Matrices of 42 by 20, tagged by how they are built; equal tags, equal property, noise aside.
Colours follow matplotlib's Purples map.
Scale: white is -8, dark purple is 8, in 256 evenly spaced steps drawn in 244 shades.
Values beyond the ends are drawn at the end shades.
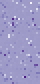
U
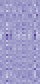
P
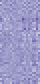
P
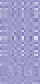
P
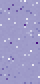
U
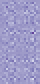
P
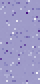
U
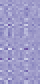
P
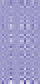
P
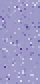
U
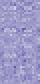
P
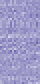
P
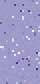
U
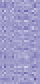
P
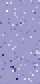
U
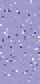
U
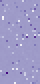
U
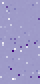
U
